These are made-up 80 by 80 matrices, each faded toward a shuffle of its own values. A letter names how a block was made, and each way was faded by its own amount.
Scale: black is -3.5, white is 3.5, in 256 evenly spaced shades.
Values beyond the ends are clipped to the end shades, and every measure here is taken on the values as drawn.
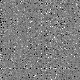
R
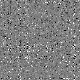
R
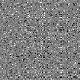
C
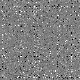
R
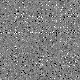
R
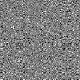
C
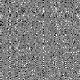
C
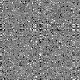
C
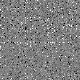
R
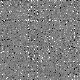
R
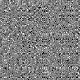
C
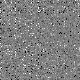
R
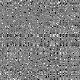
C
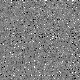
R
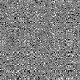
C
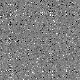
R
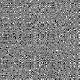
C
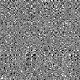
C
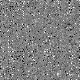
R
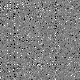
R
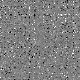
R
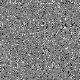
R
